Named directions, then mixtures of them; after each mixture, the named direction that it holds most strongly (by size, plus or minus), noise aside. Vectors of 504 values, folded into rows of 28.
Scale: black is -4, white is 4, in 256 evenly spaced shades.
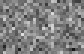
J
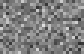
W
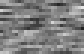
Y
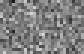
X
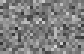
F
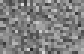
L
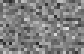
W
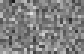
X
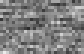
Y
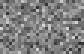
W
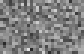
L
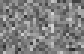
J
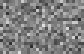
W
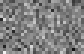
X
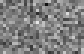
L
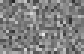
X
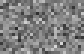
F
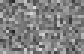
X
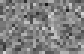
J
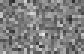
X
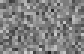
X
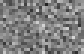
L
